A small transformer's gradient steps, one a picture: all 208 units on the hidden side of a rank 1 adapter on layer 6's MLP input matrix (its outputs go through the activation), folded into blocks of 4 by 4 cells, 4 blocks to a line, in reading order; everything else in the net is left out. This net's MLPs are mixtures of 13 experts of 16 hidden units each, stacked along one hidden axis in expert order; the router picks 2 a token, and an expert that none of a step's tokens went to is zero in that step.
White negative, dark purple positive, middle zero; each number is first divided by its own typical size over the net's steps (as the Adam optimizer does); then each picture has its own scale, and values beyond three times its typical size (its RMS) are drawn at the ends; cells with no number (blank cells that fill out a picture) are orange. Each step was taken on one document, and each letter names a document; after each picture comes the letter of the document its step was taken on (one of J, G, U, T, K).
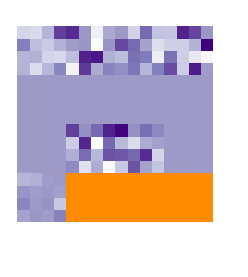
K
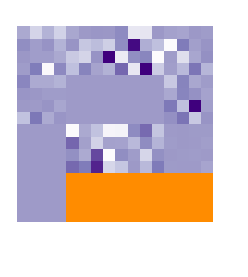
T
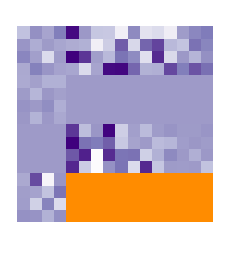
K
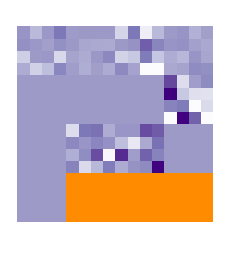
T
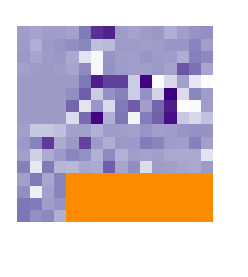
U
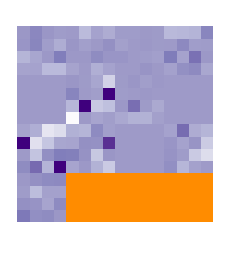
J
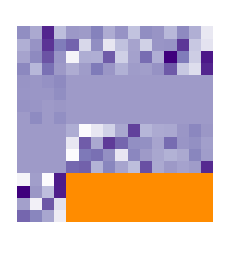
K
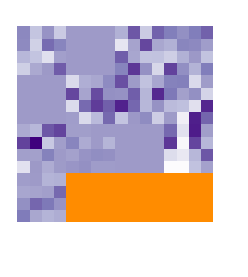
U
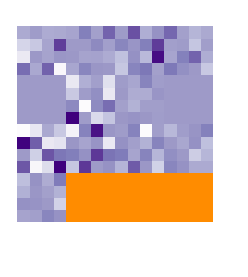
J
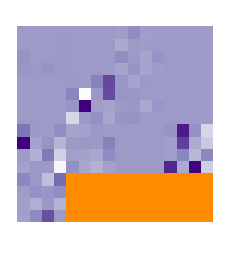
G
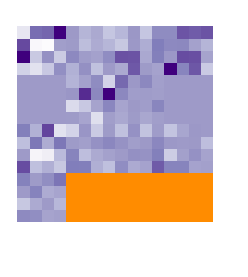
J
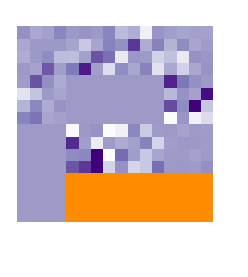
T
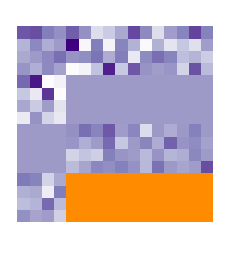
K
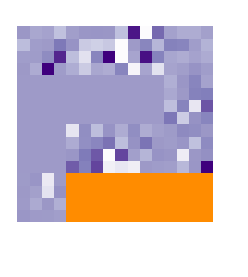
T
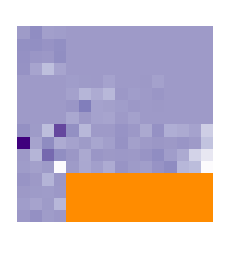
G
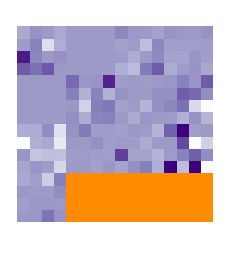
G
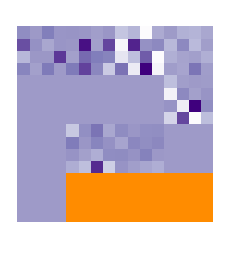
T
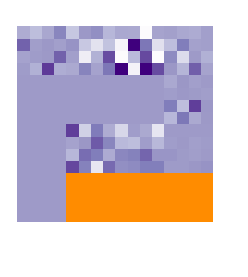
T
